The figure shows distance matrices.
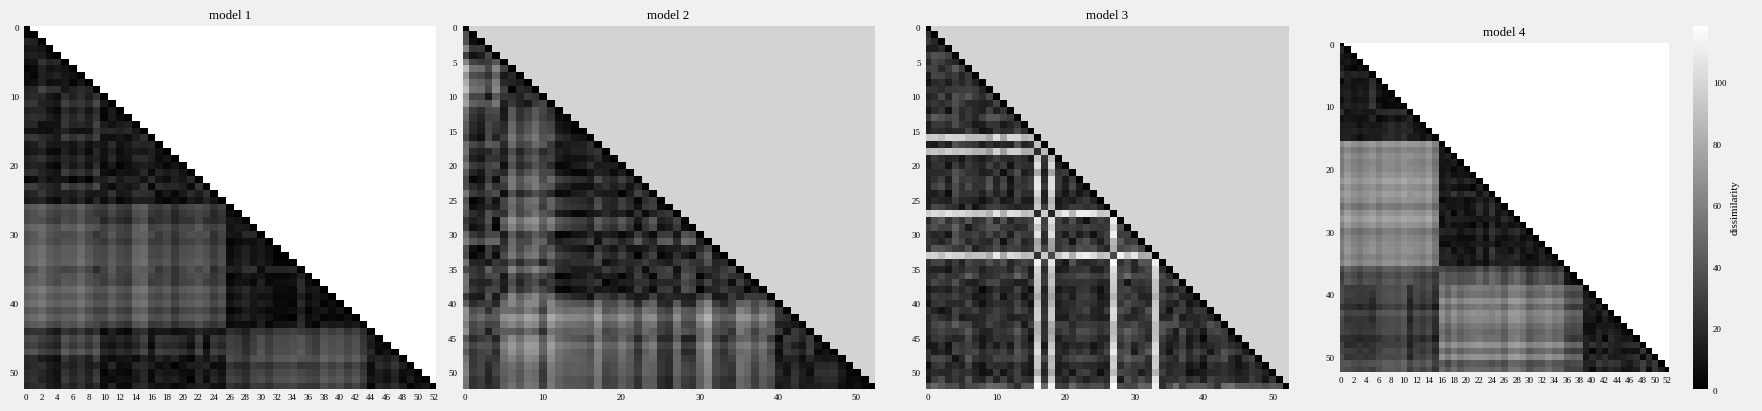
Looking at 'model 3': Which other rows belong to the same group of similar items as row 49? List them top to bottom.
0, 1, 2, 3, 4, 5, 6, 7, 8, 9, 10, 11, 12, 13, 14, 15, 17, 19, 20, 21, 22, 23, 24, 25, 26, 28, 29, 30, 31, 32, 34, 35, 36, 37, 38, 39, 40, 41, 42, 43, 44, 45, 46, 47, 48, 50, 51, 52
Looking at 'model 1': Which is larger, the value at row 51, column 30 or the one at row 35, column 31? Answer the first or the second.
the first
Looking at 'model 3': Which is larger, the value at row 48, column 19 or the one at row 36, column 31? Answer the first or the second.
the second
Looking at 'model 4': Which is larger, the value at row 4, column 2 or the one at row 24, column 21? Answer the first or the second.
the second
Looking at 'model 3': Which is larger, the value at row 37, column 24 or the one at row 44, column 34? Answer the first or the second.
the second
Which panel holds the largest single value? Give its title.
model 3
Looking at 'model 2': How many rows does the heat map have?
53
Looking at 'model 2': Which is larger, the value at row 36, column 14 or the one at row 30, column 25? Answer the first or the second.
the second
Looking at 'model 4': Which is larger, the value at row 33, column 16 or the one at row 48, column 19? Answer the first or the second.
the second
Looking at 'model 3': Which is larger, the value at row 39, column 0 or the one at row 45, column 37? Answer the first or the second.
the second
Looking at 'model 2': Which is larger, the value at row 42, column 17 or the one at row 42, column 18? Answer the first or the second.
the first
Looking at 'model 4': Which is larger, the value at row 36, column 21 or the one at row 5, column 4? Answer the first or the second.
the first
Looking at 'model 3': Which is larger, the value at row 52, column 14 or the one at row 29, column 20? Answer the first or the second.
the first
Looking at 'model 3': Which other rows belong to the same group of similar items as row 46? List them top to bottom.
0, 1, 2, 3, 4, 5, 6, 7, 8, 9, 10, 11, 12, 13, 14, 15, 17, 19, 20, 21, 22, 23, 24, 25, 26, 28, 29, 30, 31, 32, 34, 35, 36, 37, 38, 39, 40, 41, 42, 43, 44, 45, 47, 48, 49, 50, 51, 52
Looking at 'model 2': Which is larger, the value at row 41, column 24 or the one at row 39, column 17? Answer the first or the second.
the first
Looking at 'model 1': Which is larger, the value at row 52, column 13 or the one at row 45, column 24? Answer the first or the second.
the second
